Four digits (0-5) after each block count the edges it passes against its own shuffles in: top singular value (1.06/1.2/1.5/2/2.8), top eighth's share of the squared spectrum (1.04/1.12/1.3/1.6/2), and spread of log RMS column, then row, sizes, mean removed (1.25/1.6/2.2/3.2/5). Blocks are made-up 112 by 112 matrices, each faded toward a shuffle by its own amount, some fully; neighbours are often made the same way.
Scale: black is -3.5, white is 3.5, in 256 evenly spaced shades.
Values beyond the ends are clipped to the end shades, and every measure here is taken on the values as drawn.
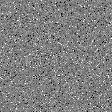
3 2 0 1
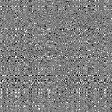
5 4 3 3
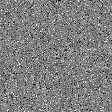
2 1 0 0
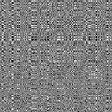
5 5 4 4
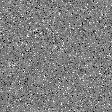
2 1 0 0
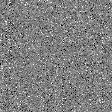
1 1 2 0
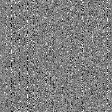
2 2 4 0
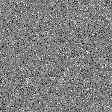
0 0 0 0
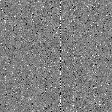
3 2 2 0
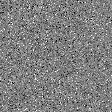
0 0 1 0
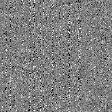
2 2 4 0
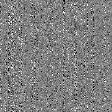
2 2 4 0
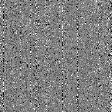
2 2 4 0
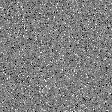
0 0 0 0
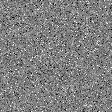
0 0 0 0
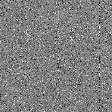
2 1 2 0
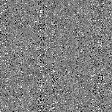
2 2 3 0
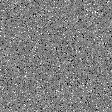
0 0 0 0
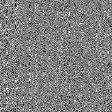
2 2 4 0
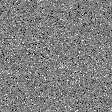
0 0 0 0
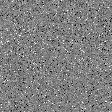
0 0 0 0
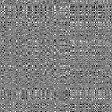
5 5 4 4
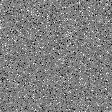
1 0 0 0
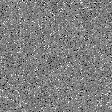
3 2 0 0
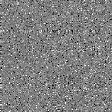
4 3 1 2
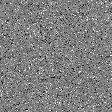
1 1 0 0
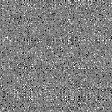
4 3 2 2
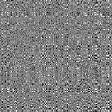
5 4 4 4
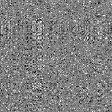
4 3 2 2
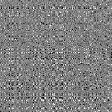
5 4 3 3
